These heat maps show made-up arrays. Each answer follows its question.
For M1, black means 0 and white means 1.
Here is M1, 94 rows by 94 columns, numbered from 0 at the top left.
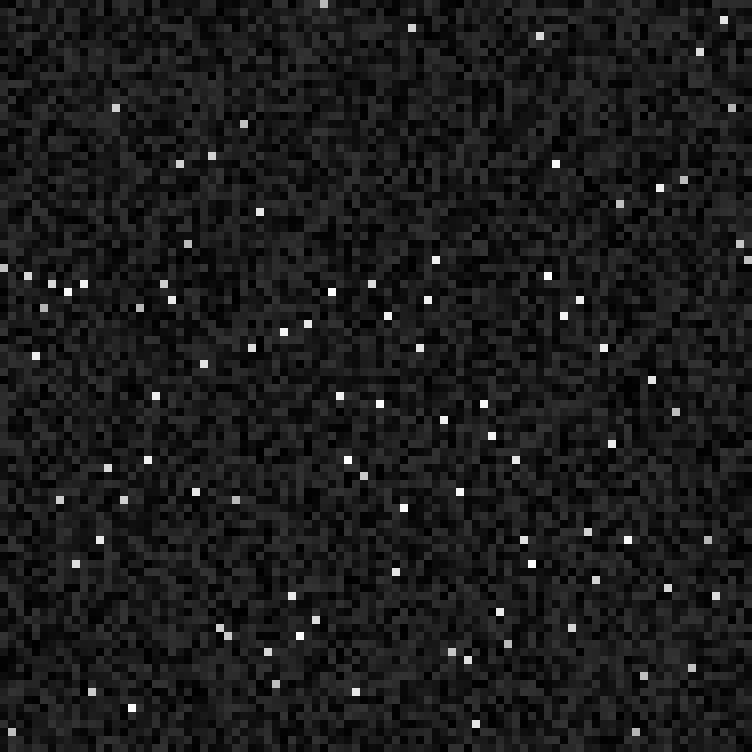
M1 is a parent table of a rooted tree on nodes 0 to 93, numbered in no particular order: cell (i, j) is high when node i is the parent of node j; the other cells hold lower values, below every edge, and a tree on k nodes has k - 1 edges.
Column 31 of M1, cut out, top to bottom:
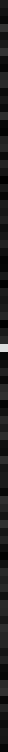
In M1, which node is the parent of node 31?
43
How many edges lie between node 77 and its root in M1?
5
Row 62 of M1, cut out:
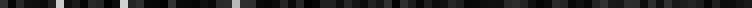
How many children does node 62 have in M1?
3
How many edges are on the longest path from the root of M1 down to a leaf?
59
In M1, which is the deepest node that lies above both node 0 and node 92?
30
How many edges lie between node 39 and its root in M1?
6
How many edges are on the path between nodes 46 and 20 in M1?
2
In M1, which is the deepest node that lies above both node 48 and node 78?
39
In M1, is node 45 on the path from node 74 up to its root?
yes
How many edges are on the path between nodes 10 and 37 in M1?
6
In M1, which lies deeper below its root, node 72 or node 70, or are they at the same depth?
node 72
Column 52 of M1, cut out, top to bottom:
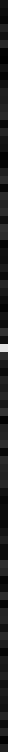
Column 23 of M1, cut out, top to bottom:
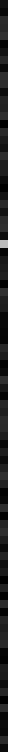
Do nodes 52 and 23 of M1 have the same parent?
no
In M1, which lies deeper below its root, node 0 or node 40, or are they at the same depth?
node 40
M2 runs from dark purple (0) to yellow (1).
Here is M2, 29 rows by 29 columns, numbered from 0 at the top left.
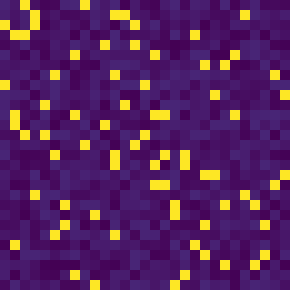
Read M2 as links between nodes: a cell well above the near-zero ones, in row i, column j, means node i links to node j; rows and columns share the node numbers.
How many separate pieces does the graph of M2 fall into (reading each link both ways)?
2
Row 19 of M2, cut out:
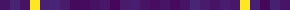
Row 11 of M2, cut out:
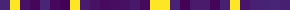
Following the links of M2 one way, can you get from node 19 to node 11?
yes
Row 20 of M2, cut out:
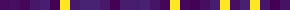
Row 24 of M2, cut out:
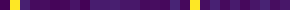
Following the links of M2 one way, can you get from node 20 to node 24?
no
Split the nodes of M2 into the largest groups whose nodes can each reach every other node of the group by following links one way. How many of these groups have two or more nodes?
2
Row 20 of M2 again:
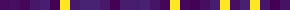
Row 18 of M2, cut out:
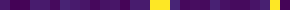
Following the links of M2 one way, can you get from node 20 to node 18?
no
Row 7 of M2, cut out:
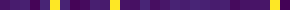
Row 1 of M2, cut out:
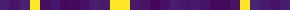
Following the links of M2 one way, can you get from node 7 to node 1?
yes
